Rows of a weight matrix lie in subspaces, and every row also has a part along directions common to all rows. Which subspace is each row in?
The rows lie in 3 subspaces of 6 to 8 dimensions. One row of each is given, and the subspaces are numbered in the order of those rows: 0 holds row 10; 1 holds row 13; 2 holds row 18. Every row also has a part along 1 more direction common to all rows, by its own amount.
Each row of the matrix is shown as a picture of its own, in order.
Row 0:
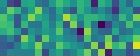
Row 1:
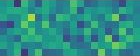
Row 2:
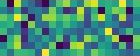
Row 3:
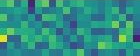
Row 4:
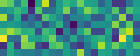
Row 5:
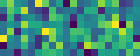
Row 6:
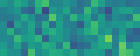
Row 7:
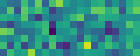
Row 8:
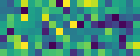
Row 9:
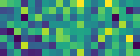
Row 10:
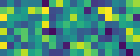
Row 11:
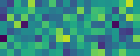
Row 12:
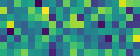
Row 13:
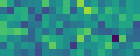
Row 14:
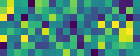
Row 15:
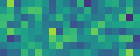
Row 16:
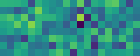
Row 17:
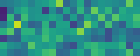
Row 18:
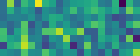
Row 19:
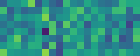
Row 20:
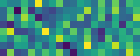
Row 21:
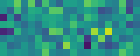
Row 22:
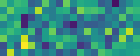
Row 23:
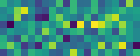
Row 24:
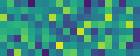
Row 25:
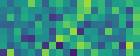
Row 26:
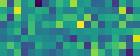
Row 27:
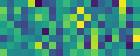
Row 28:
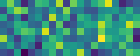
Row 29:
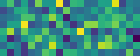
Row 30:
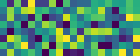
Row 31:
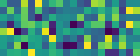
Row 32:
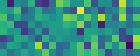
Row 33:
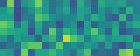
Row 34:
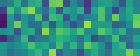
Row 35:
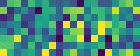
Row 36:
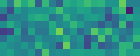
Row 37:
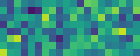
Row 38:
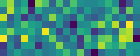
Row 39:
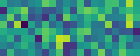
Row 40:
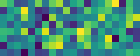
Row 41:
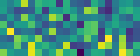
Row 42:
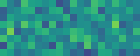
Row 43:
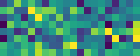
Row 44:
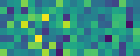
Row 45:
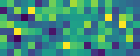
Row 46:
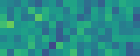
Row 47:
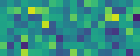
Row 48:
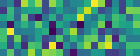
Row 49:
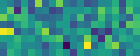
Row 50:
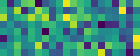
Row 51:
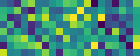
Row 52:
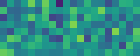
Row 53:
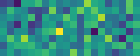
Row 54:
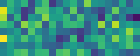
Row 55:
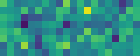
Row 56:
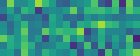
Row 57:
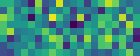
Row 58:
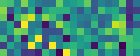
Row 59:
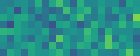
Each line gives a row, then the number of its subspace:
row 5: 0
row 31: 0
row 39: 1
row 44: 1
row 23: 2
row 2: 2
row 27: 2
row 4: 1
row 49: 0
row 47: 0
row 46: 0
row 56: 2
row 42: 0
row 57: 2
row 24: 0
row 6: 0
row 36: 0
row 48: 0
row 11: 1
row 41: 0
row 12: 0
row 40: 1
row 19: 2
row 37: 2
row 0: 2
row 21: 0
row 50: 2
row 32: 2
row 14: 1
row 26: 2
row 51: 2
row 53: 2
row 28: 0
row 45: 0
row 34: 1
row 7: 0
